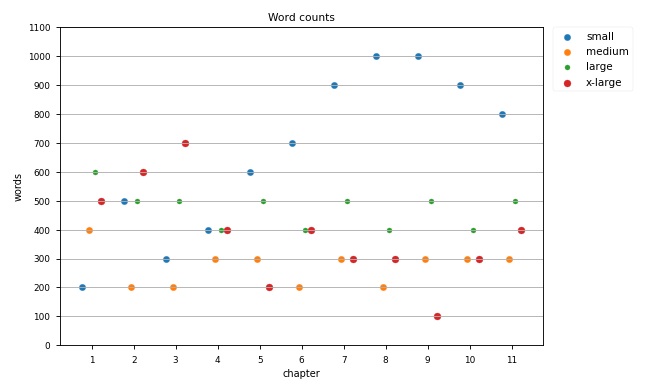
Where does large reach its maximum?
1
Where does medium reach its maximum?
1
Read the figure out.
Title: Word counts
x-axis: chapter, ticks 1 2 3 4 5 6 7 8 9 10 11
y-axis: words, ticks 0 100 200 300 400 500 600 700 800 900 1000 1100
Legend: small, medium, large, x-large
Values:
small: 200 500 300 400 600 700 900 1000 1000 900 800
medium: 400 200 200 300 300 200 300 200 300 300 300
large: 600 500 500 400 500 400 500 400 500 400 500
x-large: 500 600 700 400 200 400 300 300 100 300 400
